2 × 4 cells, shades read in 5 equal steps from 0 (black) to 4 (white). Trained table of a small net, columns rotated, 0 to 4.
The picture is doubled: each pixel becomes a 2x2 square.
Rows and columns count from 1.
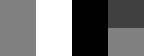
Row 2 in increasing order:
0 2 2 4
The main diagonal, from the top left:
2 4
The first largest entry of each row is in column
2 2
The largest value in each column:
2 4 0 2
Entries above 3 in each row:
1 1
